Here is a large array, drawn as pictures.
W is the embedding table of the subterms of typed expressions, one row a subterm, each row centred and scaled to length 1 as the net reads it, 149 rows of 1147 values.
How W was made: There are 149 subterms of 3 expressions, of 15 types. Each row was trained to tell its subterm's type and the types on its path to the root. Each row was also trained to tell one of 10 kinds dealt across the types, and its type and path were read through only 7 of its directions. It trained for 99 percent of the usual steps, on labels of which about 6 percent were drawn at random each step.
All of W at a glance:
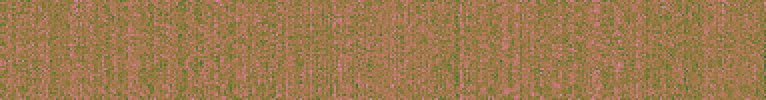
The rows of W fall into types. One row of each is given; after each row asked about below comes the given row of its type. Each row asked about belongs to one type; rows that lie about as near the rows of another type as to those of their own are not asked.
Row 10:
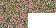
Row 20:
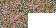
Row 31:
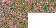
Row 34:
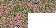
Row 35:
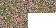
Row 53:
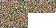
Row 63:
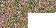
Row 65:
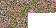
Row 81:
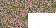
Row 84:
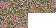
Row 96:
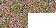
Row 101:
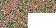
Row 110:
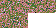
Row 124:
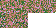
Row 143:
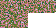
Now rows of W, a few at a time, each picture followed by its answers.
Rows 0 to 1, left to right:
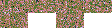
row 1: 10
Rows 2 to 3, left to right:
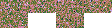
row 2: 84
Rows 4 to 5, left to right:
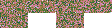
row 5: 10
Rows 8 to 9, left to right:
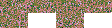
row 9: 84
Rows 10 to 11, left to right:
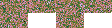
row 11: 63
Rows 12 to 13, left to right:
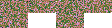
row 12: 53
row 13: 10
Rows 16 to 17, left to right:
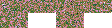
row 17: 143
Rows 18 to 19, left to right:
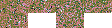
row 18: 110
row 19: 35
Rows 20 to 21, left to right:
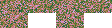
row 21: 101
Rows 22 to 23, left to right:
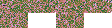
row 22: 96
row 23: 124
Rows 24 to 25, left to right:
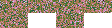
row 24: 53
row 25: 110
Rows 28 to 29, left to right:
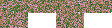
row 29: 143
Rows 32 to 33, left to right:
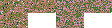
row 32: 110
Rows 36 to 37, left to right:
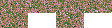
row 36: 65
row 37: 143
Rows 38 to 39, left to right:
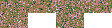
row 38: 84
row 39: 81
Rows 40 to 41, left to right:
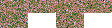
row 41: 110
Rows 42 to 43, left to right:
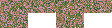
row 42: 31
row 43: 63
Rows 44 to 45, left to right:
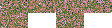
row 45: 65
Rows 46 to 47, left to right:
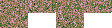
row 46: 81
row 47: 31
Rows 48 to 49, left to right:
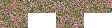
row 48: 101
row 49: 84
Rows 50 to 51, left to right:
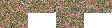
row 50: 110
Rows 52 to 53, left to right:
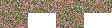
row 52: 84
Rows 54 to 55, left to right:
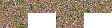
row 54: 124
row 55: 53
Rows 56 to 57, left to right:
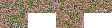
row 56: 63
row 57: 143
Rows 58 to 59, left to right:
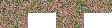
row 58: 84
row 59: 124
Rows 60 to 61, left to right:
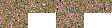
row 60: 96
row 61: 96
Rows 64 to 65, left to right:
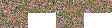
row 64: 34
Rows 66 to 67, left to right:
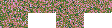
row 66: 101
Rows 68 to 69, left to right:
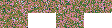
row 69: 101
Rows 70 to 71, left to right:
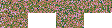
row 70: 53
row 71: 81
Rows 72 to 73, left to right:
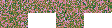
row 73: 31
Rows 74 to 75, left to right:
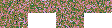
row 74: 110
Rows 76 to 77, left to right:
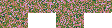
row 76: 81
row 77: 53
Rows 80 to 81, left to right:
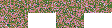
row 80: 35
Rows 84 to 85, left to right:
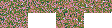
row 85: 101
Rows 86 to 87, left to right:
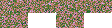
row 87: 53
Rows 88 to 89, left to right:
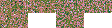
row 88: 10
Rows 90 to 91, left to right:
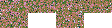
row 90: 53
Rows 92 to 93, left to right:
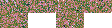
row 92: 96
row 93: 124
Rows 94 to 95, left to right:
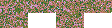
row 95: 143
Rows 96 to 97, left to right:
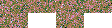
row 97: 20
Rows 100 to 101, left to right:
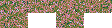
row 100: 110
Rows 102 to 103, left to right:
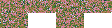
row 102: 31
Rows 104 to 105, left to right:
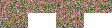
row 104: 31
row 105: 81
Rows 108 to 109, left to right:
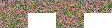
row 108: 65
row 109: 81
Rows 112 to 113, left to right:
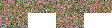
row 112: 65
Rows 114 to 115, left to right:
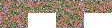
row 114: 10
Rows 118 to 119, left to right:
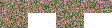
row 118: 31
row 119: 65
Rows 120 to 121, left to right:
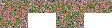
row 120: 81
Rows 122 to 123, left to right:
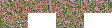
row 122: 81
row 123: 31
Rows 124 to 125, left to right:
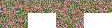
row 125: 143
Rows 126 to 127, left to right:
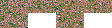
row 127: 65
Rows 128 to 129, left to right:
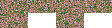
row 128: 35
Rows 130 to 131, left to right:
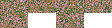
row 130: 84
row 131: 35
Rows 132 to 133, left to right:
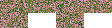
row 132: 101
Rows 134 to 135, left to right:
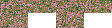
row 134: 84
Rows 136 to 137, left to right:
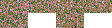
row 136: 143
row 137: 101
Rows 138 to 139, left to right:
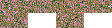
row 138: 53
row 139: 143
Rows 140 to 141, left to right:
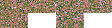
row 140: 101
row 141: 65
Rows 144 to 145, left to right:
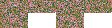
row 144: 34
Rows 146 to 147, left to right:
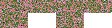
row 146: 10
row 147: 65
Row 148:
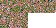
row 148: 96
